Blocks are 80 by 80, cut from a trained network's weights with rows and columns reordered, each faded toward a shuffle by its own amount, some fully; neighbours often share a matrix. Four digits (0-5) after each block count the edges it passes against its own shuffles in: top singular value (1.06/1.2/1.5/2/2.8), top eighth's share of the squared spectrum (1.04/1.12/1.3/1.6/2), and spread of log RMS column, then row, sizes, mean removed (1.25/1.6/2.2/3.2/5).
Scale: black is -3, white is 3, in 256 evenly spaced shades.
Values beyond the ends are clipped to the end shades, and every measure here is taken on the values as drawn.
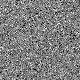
0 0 0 0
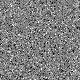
0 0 0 0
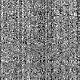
4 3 2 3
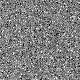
0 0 0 0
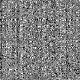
3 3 1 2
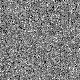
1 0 0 0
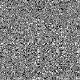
3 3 2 2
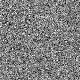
2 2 0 0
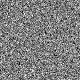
1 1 0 0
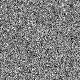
0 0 0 0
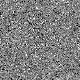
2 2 0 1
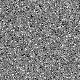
1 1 0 1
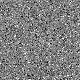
0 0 0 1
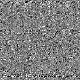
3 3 1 3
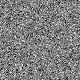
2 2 0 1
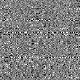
3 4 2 3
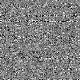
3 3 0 3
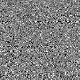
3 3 1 3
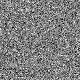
2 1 0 0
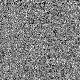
2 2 0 0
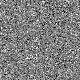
1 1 0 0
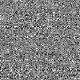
3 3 1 3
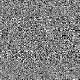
3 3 1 3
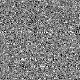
2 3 1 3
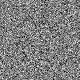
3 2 0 0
